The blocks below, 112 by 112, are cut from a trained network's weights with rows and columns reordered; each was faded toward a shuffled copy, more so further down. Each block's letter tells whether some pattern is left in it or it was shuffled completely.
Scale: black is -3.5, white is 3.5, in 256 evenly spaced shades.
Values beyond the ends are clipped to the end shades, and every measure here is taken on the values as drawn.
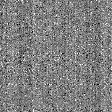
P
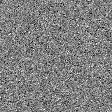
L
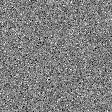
L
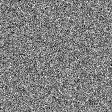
L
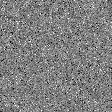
L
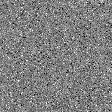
L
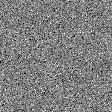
L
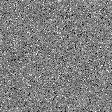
L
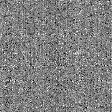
P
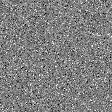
L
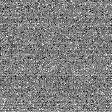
P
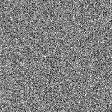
P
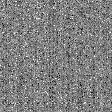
P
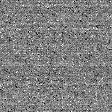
P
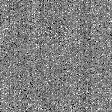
P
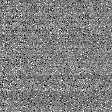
P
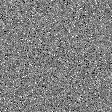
L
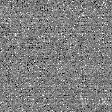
P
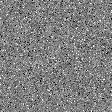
L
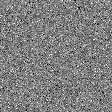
L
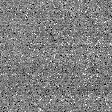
P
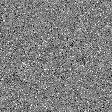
L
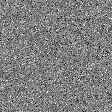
L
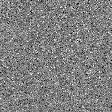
P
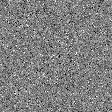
L
